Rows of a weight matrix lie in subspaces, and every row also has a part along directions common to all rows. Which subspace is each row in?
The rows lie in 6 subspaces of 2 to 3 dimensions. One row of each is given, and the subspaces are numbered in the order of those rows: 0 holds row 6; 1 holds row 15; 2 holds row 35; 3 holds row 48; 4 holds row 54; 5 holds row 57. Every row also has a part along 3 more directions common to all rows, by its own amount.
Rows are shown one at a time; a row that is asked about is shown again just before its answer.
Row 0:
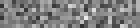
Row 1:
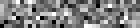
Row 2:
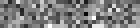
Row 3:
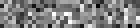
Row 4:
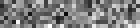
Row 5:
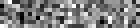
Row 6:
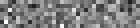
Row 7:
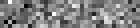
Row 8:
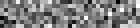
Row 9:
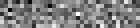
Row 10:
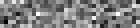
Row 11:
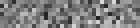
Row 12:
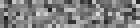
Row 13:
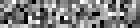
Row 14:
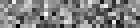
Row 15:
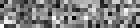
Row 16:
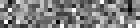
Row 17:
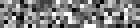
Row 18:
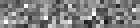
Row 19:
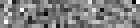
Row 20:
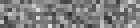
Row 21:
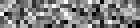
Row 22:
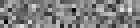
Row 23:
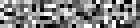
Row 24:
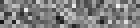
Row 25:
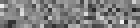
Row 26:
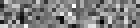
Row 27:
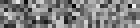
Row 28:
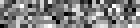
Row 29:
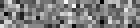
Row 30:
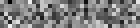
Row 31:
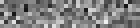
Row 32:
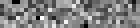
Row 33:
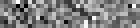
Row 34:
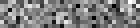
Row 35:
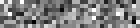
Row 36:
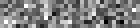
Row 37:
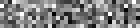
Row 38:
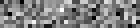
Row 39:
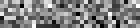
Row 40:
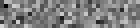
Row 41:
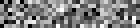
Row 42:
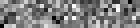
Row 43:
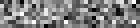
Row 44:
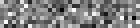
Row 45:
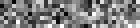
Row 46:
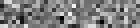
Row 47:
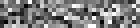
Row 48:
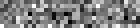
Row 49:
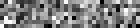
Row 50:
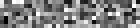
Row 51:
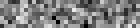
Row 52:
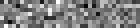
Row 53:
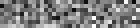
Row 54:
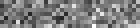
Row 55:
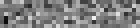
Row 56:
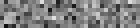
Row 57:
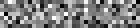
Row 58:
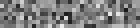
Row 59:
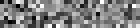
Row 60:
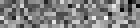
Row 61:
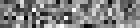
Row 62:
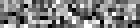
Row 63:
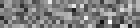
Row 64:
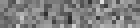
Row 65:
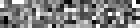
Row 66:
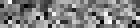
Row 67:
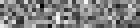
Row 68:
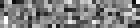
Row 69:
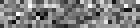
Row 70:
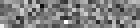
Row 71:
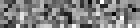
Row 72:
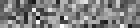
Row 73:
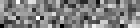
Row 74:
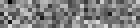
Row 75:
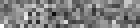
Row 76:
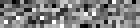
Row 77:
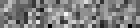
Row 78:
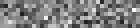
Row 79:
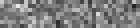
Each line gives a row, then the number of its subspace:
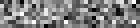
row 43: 2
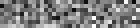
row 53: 3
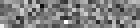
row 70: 4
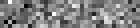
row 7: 5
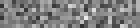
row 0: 0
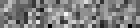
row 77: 3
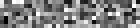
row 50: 2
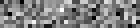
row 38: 2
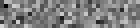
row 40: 4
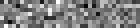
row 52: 1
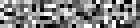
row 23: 0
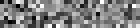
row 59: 1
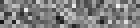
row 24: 4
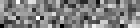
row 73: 3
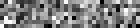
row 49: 1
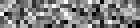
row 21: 4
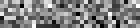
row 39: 0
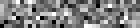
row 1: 3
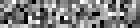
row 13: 3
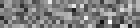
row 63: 0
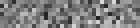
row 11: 5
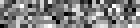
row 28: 1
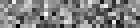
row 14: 5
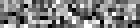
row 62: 5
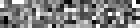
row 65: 2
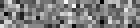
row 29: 4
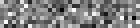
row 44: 2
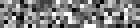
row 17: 3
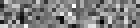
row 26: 4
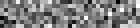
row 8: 0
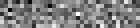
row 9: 0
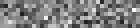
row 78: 5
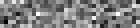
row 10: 2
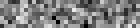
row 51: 1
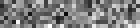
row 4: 4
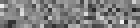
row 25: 5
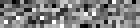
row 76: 1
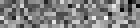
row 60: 0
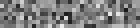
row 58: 3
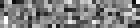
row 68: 2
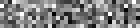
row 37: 3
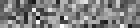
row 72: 3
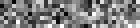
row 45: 4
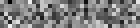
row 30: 5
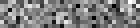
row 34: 0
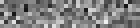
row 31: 4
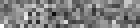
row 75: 3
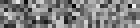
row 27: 1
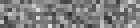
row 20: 0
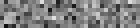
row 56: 1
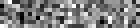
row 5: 4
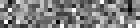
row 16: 0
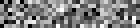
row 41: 2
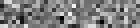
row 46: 4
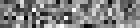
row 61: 3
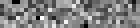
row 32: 1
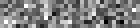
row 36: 5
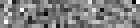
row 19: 2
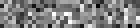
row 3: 3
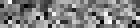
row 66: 5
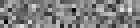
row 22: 0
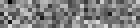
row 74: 5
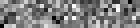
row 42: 1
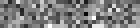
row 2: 5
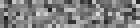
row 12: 2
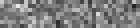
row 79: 1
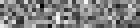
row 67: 4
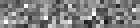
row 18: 5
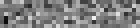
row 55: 2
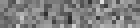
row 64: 5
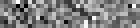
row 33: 1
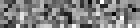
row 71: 5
